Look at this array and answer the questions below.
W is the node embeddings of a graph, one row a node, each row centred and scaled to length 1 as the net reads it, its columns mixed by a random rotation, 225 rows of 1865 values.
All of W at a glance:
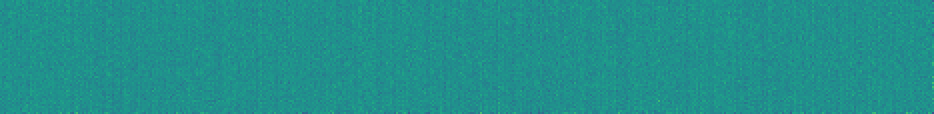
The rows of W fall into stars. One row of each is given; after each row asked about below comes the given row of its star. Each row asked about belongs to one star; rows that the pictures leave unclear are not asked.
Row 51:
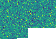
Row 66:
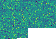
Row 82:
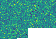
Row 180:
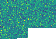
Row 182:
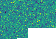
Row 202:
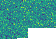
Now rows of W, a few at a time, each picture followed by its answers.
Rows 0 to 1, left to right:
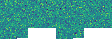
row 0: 82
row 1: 202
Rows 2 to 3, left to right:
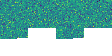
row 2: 82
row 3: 180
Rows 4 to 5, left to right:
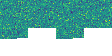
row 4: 202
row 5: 51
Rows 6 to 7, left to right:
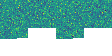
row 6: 66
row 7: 82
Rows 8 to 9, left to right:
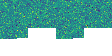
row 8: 66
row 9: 82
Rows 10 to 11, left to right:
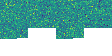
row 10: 82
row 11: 66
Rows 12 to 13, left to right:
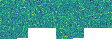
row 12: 202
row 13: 182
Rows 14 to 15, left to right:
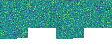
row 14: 180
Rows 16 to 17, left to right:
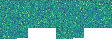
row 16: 202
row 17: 182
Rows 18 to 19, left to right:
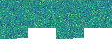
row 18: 202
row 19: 182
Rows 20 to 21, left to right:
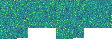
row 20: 180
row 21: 180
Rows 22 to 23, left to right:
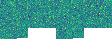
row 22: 180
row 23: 82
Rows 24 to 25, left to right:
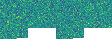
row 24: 182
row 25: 182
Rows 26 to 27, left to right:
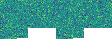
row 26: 182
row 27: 66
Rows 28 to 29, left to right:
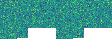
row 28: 82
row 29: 82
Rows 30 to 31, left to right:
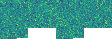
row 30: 51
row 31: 51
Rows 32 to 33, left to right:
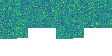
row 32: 66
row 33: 180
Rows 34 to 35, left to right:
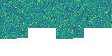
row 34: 182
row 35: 182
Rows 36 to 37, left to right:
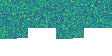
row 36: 180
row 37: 82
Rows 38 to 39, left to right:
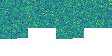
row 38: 202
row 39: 180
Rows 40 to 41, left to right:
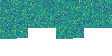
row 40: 51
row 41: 202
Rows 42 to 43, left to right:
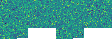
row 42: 202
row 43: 82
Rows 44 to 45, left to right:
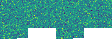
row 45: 82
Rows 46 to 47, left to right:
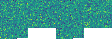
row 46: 180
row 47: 82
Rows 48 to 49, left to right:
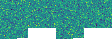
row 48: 202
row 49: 66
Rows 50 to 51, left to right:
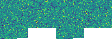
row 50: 182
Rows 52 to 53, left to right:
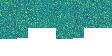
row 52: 180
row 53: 182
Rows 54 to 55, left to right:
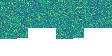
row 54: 182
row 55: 202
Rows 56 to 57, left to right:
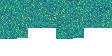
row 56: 66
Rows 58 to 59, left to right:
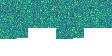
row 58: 51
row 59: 66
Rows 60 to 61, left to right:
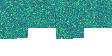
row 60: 82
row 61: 180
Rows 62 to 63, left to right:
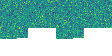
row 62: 51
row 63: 51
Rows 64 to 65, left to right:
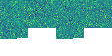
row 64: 82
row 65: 180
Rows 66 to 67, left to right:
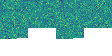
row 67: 182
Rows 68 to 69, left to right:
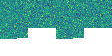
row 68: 51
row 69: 180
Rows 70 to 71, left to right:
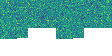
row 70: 202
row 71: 82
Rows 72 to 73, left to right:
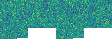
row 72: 180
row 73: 51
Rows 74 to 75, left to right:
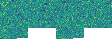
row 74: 180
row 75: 182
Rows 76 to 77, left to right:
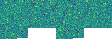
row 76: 82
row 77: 180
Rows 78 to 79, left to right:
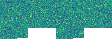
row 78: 66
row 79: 180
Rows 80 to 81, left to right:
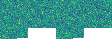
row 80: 202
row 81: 82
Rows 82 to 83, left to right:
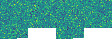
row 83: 180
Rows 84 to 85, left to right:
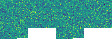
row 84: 66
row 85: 51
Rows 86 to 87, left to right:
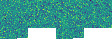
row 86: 82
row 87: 182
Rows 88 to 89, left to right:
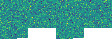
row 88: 202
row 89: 182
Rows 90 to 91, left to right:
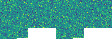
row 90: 51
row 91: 51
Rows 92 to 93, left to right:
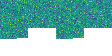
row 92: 51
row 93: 66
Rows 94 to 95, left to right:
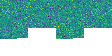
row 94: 202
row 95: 66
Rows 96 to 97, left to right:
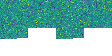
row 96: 182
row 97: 82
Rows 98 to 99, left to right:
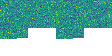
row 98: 82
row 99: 202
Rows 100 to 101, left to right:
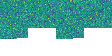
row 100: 51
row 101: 180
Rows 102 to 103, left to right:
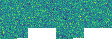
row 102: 66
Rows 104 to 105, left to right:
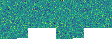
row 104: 51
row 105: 66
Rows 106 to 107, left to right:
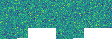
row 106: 66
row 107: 180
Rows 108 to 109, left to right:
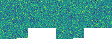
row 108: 51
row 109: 202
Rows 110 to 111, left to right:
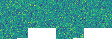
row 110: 82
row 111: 66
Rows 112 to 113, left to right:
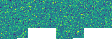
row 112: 202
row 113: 51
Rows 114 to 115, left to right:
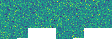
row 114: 51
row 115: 51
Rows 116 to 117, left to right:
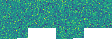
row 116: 182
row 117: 180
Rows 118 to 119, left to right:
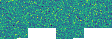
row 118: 66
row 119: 180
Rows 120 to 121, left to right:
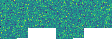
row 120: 180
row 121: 51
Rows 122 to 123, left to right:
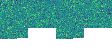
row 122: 202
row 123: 180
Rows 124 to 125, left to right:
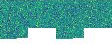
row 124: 180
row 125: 66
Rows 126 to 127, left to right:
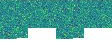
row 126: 66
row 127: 66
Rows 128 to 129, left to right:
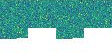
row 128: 66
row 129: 51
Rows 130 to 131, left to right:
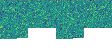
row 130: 66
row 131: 82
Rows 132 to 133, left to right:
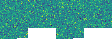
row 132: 66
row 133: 180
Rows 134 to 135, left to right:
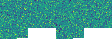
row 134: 51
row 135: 82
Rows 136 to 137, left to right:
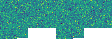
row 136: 182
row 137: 202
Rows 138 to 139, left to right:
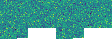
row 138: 82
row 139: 51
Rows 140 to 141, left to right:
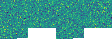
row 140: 180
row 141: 82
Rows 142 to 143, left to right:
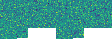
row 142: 182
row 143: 202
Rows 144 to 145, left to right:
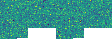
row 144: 82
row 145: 202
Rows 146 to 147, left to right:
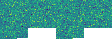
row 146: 82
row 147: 66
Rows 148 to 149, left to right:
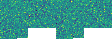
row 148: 82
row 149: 82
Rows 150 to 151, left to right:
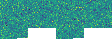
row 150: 180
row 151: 202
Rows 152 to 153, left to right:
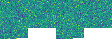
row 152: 202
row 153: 182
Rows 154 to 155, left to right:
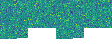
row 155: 182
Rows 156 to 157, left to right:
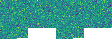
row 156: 66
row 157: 51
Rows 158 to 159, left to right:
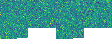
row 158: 182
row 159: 82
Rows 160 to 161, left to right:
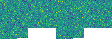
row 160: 66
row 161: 202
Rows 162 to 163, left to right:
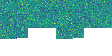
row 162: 180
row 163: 51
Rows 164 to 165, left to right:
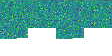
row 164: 66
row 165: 51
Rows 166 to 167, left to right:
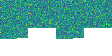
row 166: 51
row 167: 66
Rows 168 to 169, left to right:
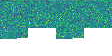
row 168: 180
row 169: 51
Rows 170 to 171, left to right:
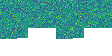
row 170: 182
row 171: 66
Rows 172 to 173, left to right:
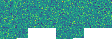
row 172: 51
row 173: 202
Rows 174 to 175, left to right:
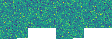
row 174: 51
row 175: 182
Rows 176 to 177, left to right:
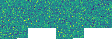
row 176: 180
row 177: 51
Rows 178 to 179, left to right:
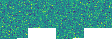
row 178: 66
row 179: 51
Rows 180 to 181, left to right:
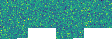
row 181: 82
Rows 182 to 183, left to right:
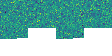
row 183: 82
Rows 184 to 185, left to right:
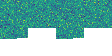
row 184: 180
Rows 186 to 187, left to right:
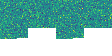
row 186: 51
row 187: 66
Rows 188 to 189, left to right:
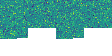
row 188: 82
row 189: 182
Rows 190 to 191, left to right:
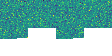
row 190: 180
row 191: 180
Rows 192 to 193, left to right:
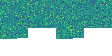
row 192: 202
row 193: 51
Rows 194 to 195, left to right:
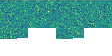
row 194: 82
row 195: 66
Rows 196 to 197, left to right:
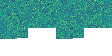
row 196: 182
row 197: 182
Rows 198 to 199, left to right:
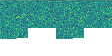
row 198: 51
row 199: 66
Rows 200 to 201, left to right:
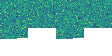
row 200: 180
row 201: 180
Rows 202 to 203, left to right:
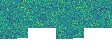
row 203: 202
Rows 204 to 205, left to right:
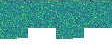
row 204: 51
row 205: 182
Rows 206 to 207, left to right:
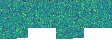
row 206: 51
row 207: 180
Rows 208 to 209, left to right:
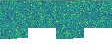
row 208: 66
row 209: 82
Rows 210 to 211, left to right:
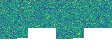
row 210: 202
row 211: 202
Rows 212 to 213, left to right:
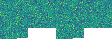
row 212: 182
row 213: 51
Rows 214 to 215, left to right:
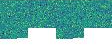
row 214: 82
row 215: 180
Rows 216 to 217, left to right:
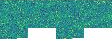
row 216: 180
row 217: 182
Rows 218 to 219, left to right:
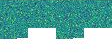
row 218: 82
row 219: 182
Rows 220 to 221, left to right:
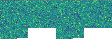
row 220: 82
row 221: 180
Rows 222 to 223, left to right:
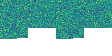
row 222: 180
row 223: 202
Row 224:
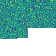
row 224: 82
